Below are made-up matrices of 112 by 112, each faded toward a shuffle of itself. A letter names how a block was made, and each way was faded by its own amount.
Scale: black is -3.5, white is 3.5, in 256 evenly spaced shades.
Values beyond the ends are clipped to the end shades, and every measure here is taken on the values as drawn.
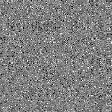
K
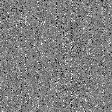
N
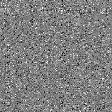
K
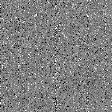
N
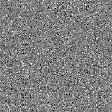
K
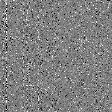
N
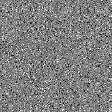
K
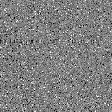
K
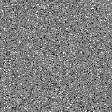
K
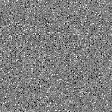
K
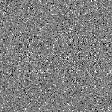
K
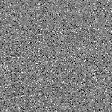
K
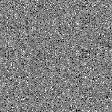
K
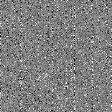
N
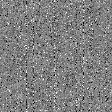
N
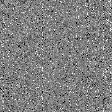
N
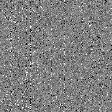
N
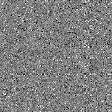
K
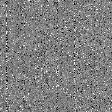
N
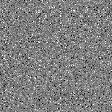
K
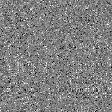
K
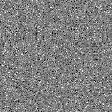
K
